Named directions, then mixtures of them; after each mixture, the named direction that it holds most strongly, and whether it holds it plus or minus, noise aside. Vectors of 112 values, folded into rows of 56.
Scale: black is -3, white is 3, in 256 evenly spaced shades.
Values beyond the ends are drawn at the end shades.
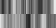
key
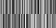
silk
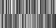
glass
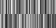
glass, plus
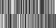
glass, plus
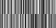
silk, minus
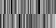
glass, minus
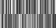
glass, plus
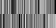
glass, minus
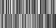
glass, plus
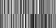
silk, minus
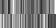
key, plus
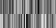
silk, plus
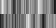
key, minus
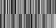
glass, minus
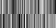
silk, plus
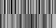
glass, minus
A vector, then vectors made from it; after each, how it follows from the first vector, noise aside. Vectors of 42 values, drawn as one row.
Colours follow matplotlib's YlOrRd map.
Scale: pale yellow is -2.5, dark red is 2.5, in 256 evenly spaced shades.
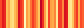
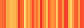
shrunk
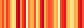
reversed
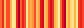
reversed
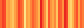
shrunk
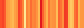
shrunk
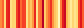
reversed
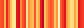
reversed
